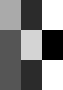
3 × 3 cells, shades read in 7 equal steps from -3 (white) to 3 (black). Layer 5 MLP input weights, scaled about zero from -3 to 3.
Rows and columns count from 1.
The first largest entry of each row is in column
2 3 2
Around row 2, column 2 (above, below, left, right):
2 2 1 3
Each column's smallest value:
-1 -2 -3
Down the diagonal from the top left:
-1 -2 -3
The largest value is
3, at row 2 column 3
